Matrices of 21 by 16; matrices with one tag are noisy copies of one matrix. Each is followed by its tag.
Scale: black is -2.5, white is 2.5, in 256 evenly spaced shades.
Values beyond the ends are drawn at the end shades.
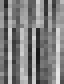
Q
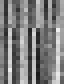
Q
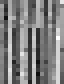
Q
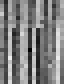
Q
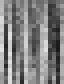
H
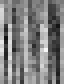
H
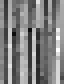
Q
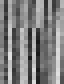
Q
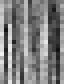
H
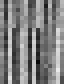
Q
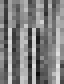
Q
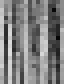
H
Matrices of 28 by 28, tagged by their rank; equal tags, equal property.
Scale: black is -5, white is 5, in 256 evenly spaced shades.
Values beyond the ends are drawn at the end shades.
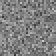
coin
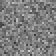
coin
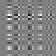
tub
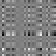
tub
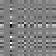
tub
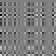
tub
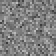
coin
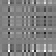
tub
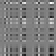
tub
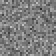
coin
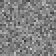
coin
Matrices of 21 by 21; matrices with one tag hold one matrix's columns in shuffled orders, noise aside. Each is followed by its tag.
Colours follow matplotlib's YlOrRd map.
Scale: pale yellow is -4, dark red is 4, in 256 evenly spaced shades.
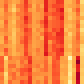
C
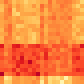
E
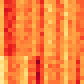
C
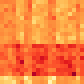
E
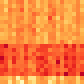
E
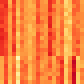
C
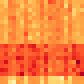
E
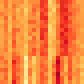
C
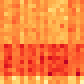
E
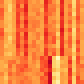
C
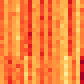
C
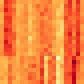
C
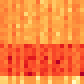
E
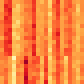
C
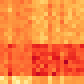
E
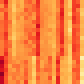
C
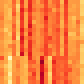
C
